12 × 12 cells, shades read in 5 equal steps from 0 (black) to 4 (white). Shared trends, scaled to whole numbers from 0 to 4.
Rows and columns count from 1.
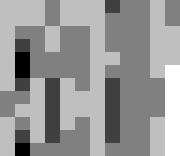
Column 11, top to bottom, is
3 3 3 3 3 3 2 2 2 3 3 3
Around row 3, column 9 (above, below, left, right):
2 2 2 2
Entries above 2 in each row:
7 7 5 5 5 4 5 5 6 6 5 4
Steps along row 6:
down up same same same up down same same up up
